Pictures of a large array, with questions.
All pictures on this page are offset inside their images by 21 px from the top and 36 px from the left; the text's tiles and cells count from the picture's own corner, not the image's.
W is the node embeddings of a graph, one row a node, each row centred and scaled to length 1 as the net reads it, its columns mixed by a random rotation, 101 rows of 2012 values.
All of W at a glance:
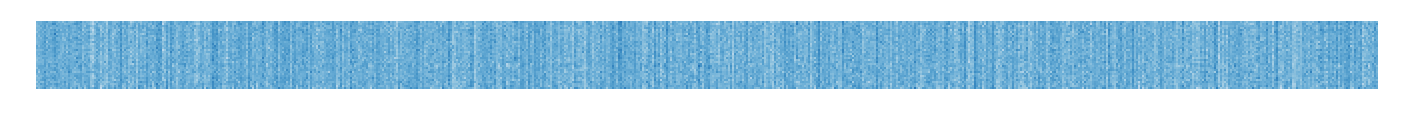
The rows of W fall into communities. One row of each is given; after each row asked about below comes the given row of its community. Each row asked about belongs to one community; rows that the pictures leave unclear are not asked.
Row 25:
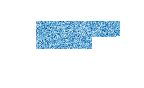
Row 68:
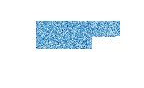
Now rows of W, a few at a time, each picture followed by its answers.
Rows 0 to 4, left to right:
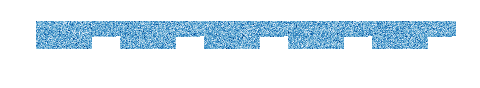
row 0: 25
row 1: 25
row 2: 25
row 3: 25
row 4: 25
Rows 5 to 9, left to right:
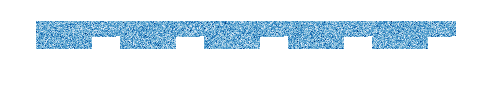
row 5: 25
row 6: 68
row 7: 68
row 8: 25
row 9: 68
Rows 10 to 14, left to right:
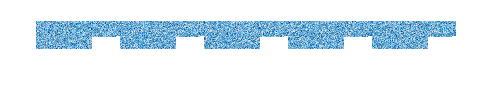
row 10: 68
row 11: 25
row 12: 25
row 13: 25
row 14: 25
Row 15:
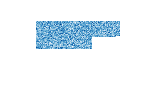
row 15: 68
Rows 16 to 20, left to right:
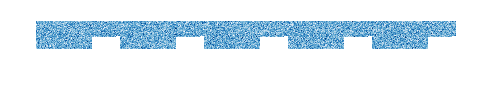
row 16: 25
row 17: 25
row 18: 25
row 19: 25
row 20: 68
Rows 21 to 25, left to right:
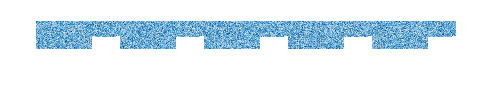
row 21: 25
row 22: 68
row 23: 68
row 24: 25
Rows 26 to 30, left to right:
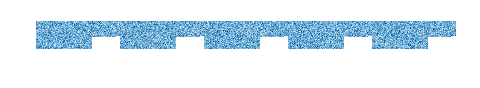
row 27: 68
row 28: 25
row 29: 25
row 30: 68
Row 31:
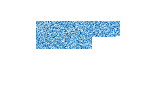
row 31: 25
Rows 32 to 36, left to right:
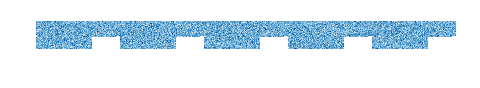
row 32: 68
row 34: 68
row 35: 25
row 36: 68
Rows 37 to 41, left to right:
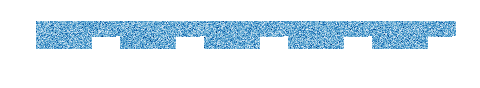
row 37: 25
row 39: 68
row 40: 25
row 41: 25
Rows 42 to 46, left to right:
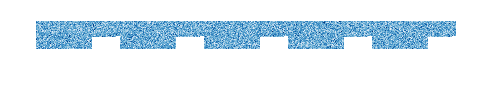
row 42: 25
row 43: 25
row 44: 25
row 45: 68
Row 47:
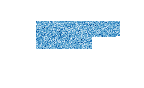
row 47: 25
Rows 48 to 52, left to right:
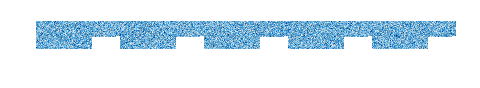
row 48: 68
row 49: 68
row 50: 25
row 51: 68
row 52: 25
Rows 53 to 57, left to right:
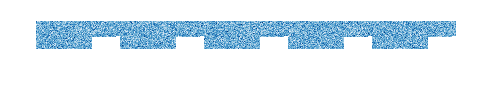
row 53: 25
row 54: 25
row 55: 25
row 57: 68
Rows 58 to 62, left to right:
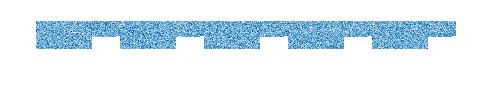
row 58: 25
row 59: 25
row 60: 68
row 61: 25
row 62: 25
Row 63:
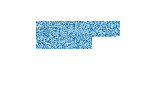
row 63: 25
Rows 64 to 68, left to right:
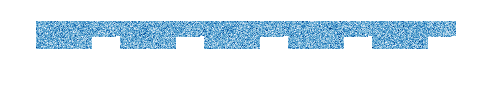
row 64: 68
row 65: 68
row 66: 68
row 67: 68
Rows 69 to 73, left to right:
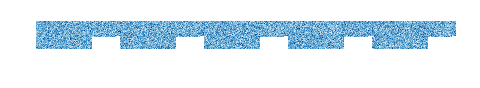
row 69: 68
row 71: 68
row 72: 25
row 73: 68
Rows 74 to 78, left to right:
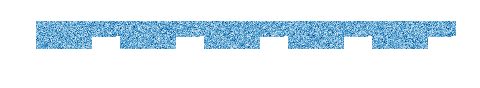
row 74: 25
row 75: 68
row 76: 68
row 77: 68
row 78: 25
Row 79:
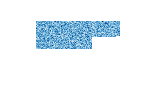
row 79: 68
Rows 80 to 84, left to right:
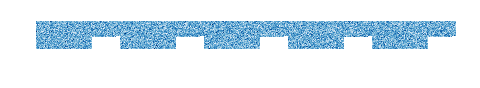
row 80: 25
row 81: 25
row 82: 68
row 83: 25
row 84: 25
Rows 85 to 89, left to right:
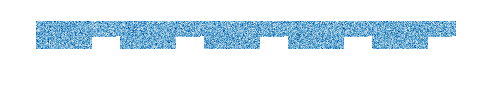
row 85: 68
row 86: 25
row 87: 25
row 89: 68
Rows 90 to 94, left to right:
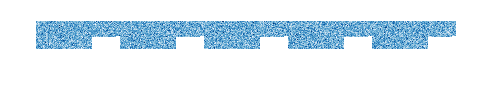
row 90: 68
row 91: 68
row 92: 68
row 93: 25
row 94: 68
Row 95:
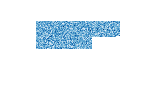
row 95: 68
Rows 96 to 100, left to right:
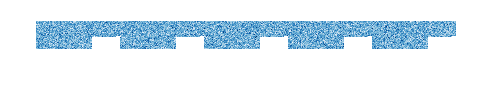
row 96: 25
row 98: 68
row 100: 68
